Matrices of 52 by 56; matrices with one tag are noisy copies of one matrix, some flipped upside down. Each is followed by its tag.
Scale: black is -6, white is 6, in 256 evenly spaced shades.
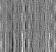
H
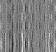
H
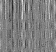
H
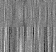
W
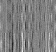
H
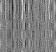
H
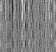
H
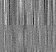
W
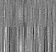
W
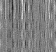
H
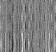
H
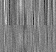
W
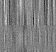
W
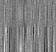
W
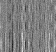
H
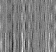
H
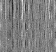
H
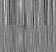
W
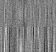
W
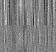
W
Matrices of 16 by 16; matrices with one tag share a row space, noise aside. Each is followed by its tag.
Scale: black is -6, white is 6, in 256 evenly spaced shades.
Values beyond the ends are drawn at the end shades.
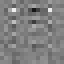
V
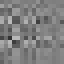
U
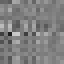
U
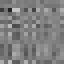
U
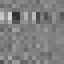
U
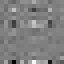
V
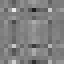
V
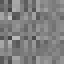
U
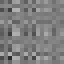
U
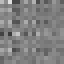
U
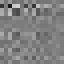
U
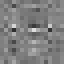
V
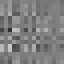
U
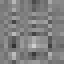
V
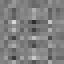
V
